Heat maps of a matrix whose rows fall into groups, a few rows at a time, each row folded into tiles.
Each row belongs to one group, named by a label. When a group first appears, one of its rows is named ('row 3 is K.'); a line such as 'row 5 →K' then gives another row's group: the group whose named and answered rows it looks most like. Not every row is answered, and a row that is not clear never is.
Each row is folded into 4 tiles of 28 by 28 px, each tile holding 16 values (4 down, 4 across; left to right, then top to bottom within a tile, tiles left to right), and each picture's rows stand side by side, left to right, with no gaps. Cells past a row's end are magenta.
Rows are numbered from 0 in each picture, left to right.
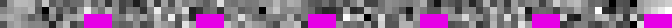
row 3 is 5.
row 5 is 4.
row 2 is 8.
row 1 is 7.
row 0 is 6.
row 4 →7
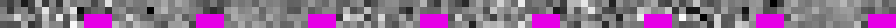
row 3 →5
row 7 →8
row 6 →5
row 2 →5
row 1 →8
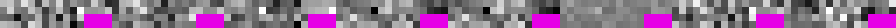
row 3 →8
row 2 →4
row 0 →6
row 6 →6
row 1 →6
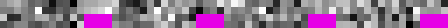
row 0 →4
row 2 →4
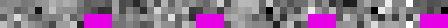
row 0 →8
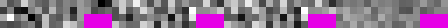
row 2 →6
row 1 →6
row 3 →5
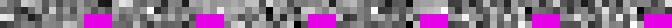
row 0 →5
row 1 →4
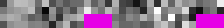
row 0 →6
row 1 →7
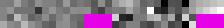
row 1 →4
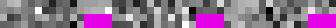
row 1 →7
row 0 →4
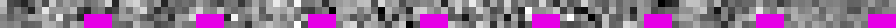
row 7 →5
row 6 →6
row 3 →6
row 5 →5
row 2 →8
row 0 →7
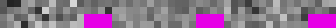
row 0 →8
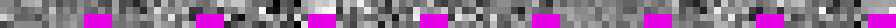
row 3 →6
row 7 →4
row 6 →7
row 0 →5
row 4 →5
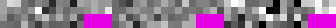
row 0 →4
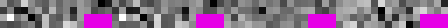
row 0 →5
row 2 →8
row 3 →6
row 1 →5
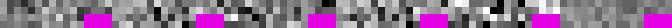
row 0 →7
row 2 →5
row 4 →4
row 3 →6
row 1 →6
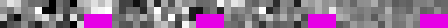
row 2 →4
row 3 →5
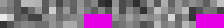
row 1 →7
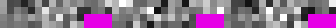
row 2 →7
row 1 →4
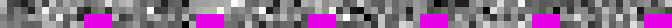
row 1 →4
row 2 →4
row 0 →7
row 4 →8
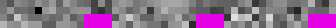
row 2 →5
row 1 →8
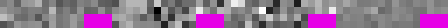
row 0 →5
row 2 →4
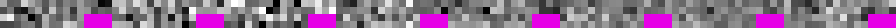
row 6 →8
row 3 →8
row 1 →6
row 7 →7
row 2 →4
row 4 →8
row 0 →5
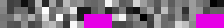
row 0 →7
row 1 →5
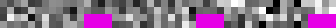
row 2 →4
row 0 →5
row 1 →7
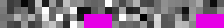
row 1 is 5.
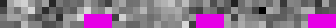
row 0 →6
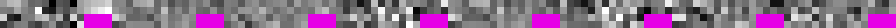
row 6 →5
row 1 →5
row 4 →5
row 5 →7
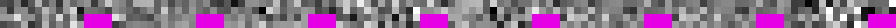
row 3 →6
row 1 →5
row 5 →5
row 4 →6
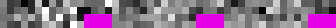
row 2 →8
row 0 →7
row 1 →7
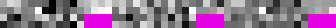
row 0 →4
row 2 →4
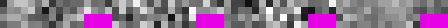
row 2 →7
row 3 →8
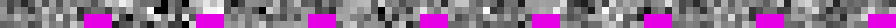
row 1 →4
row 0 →7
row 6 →7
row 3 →6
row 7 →6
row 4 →4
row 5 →7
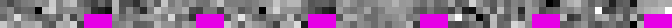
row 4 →5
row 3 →8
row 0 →8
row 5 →4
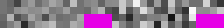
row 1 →6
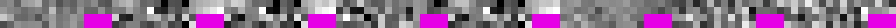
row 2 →4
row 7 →6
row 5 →8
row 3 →5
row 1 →4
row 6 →7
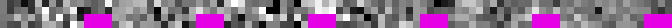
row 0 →7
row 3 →5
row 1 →6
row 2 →4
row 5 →8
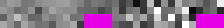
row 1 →7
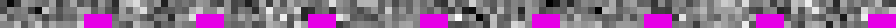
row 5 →8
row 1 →6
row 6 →8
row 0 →8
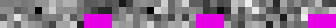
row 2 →6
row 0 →8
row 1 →8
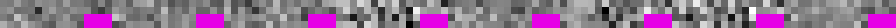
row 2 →7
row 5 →6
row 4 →5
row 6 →6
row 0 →8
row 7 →8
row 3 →6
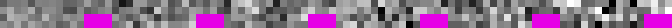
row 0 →5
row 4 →7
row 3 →6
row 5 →4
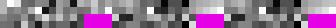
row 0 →4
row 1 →4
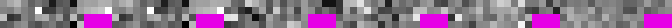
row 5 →5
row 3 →6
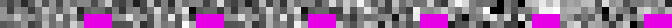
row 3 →6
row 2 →7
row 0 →7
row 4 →4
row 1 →7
